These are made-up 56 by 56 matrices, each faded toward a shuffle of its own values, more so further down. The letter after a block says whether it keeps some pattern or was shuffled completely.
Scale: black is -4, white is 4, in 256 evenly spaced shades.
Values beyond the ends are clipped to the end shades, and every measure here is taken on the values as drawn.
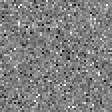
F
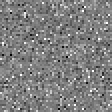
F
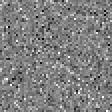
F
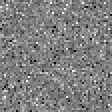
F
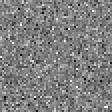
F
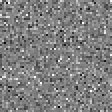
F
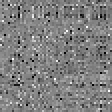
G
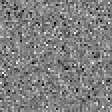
F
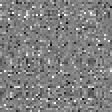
G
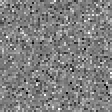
F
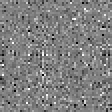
G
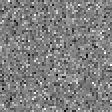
F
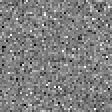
F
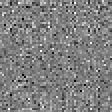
G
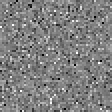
F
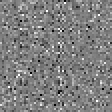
G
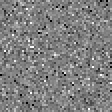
F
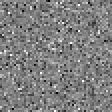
F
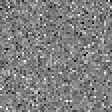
F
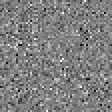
G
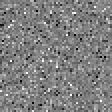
F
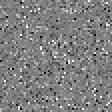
F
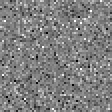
F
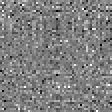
G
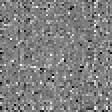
G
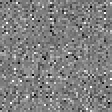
G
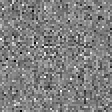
G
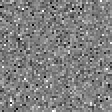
F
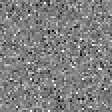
F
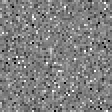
F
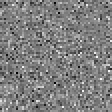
G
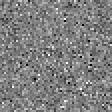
F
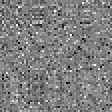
G
